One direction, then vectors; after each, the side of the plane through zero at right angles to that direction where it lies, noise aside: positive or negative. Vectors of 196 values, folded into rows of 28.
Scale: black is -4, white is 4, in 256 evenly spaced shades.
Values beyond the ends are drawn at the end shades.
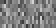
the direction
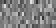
positive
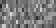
positive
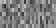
negative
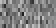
negative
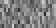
negative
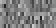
negative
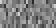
negative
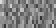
negative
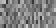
negative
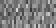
negative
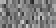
negative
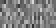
positive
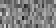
positive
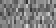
negative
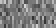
negative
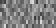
positive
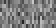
positive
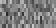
negative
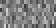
positive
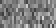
negative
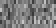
negative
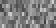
positive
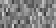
negative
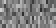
negative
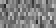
negative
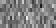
negative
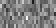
negative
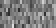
negative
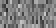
negative
